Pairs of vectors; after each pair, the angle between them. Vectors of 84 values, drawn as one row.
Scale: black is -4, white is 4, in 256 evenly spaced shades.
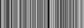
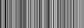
partly aligned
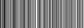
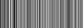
partly aligned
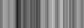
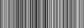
partly aligned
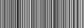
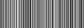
nearly opposite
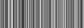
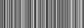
partly opposed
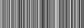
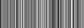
partly opposed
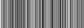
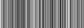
nearly parallel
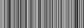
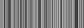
nearly parallel
